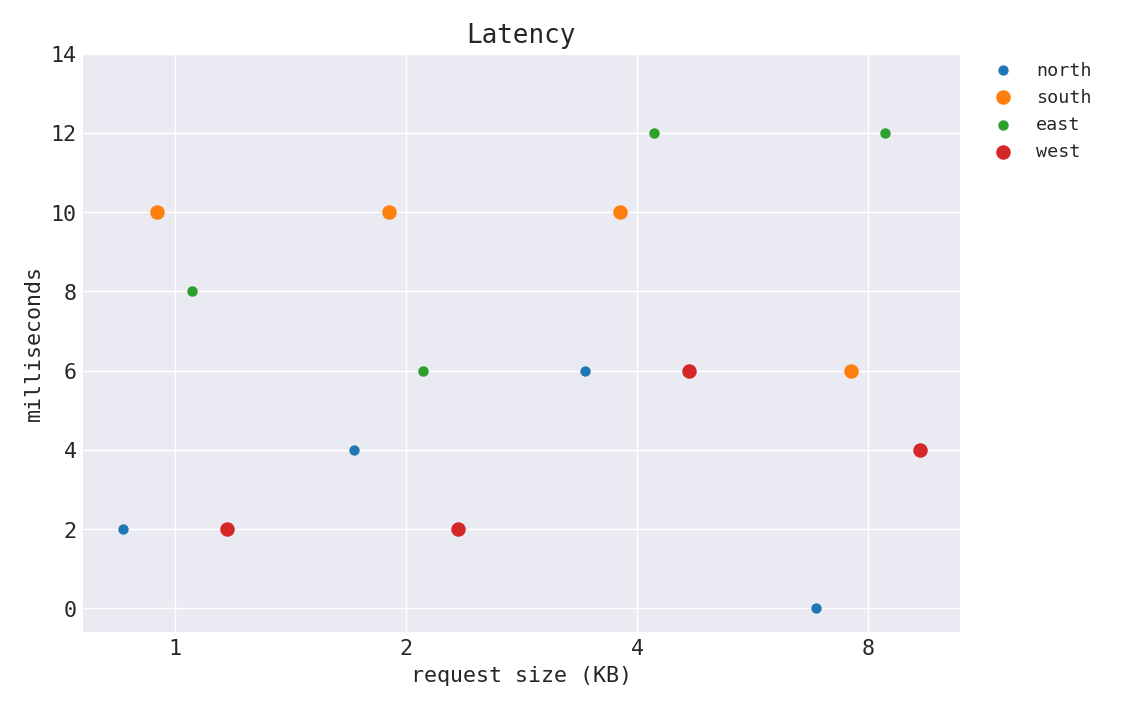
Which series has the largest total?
east
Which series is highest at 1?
south
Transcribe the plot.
Title: Latency
x-axis: request size (KB), ticks 1 2 4 8
y-axis: milliseconds, ticks 0 2 4 6 8 10 12 14
Legend: north, south, east, west
Values:
north: 2 4 6 0
south: 10 10 10 6
east: 8 6 12 12
west: 2 2 6 4
